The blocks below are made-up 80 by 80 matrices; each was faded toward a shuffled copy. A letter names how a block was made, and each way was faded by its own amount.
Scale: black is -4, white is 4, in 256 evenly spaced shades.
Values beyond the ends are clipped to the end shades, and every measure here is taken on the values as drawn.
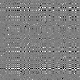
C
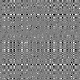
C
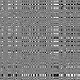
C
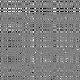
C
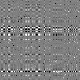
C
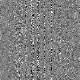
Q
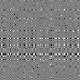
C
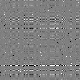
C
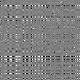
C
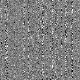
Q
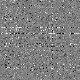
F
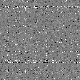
F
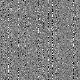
Q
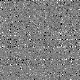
F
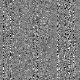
Q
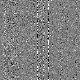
Q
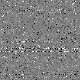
F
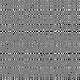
C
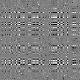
C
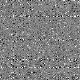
F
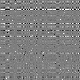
C
